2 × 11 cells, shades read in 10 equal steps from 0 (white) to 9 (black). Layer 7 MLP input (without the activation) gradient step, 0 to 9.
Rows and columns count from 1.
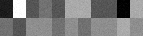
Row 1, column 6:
3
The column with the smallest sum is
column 2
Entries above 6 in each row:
2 0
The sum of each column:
13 6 10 9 11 7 8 10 10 12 7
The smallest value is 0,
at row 1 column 2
